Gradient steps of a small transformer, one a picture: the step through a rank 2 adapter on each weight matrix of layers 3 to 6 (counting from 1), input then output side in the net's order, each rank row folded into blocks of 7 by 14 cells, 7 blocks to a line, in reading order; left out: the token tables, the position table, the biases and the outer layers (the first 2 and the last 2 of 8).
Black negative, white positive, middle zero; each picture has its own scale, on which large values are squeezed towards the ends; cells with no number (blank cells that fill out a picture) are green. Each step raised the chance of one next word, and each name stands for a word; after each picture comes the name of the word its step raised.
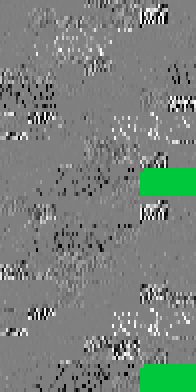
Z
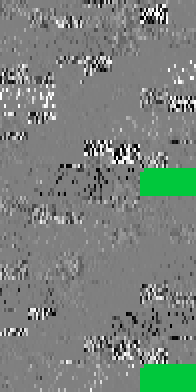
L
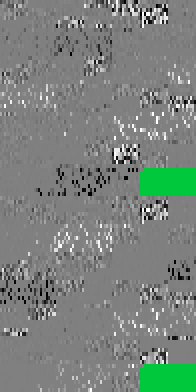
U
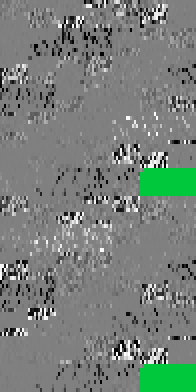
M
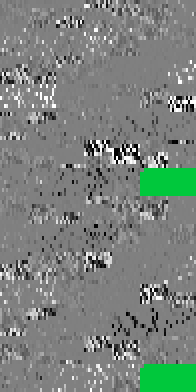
L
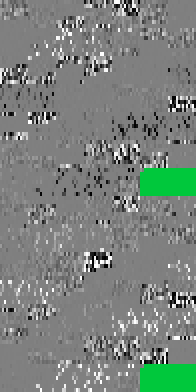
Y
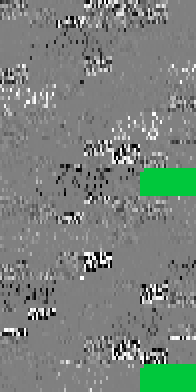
L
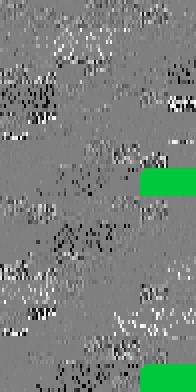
Z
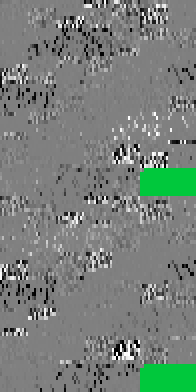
M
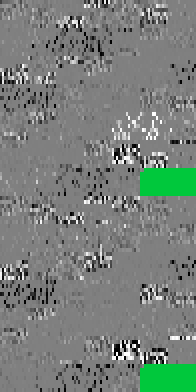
M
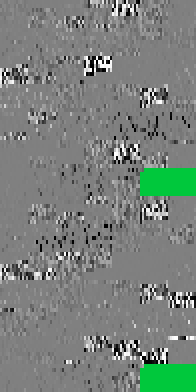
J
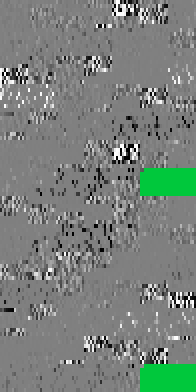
J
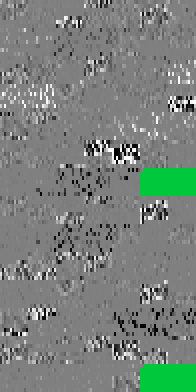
L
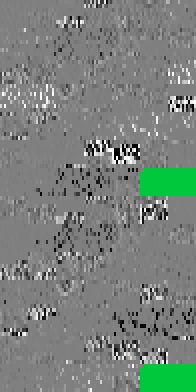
L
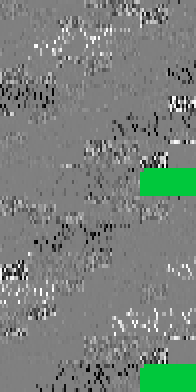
Z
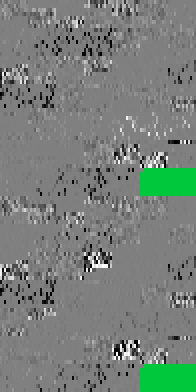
M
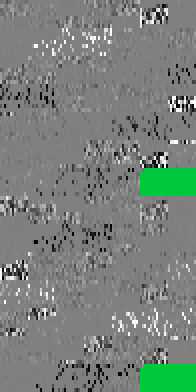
Z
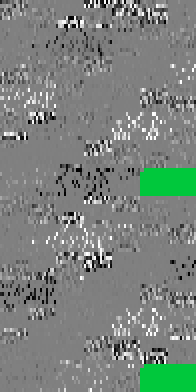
U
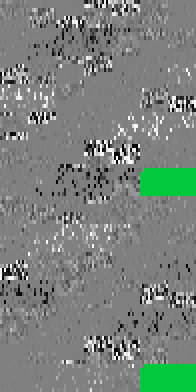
L
